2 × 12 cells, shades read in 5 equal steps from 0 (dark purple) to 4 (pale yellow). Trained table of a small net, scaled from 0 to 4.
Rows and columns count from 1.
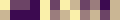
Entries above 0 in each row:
10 9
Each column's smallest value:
3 0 0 0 4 1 3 3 1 2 0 3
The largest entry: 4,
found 5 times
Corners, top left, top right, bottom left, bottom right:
4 3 3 3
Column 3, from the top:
1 0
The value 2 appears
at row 1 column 10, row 2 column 6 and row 2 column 9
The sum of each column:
7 1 1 0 8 3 7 7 3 5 1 6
